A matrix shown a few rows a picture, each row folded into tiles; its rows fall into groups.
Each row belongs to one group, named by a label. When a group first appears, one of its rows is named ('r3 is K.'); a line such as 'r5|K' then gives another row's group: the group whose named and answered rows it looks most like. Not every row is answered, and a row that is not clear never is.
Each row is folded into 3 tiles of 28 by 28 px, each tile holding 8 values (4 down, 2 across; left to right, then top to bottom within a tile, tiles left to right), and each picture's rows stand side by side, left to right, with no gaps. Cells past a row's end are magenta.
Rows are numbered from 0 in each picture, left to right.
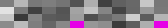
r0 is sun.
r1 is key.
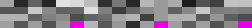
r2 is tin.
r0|tin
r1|key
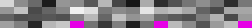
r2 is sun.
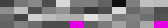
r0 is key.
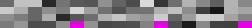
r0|sun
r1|key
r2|key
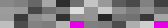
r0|sun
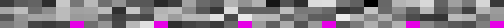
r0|key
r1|sun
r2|key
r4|tin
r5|key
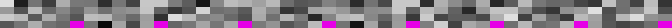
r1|tin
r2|tin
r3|sun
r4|tin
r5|sun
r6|sun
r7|key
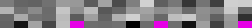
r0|tin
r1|key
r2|tin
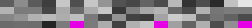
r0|key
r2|tin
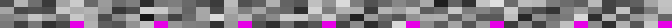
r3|key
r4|sun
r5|tin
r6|sun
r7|tin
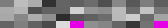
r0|sun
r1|key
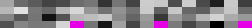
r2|key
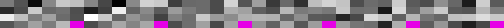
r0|tin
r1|tin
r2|key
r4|key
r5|key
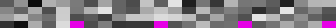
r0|tin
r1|key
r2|tin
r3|tin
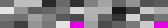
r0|sun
